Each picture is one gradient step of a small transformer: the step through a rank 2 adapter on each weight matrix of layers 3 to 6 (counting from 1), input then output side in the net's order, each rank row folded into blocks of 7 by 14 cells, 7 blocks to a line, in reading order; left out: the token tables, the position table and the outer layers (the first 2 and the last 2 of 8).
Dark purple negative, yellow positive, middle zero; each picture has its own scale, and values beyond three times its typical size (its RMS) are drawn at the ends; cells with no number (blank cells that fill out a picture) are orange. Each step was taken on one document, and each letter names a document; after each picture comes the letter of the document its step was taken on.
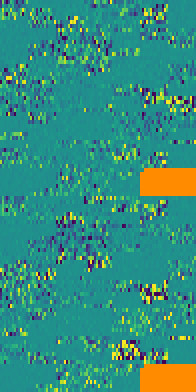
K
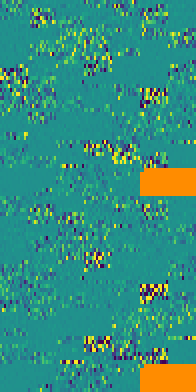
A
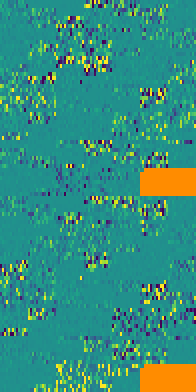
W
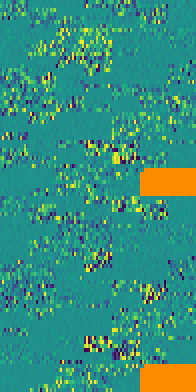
A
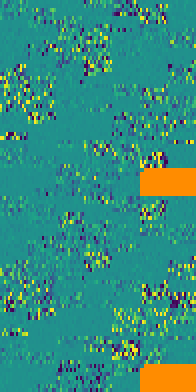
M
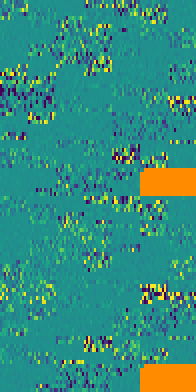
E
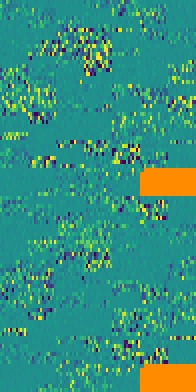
A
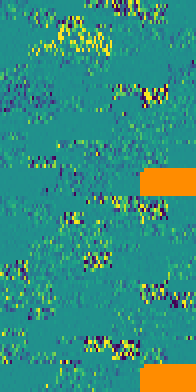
M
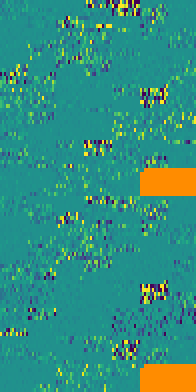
W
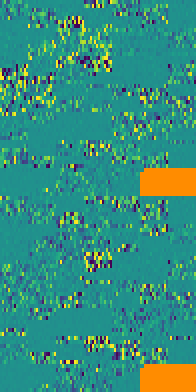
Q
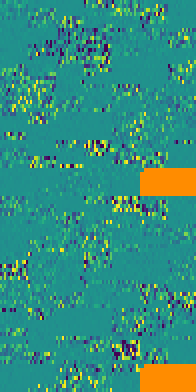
Q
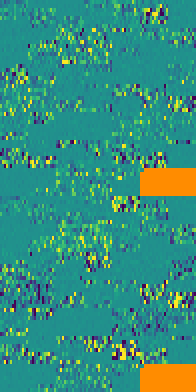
Q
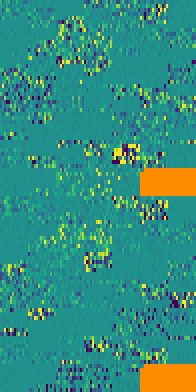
M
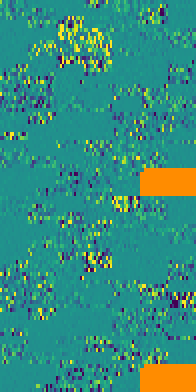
M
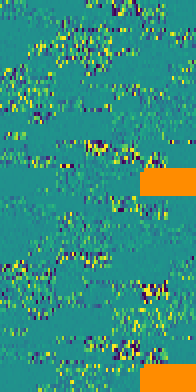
A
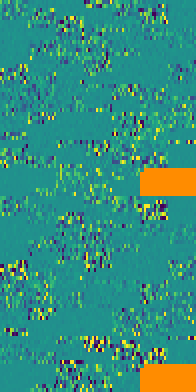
Q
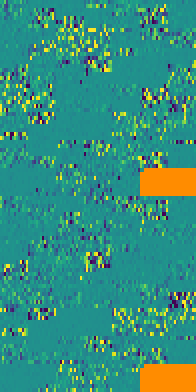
M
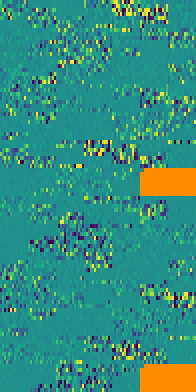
K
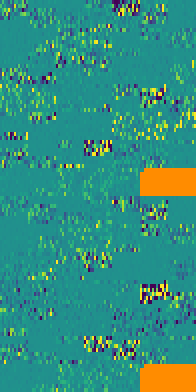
W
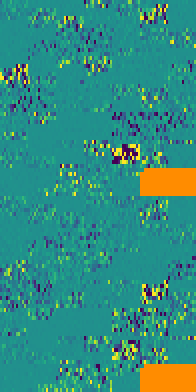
M
